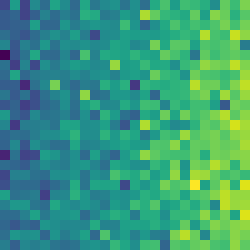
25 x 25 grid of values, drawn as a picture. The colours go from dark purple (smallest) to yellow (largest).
Slope: up to the right. Stripes: none. Grain: fine.
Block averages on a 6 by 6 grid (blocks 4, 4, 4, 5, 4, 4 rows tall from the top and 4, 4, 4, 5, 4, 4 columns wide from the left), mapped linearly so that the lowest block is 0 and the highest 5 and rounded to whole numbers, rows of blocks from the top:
0 1 2 3 4 4 / 0 1 2 3 4 4 / 0 1 2 2 4 4 / 0 2 2 3 4 5 / 1 1 2 3 4 5 / 1 1 2 2 4 5
